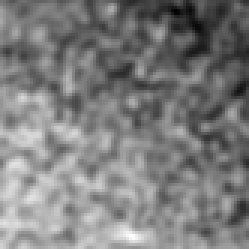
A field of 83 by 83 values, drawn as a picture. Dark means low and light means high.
Histogram: bell-shaped. Mirror symmetry: none. Lone odd cells: none. Grain: blotchy. Ninth with the lowest average: top right. Slope: up to the bottom left.
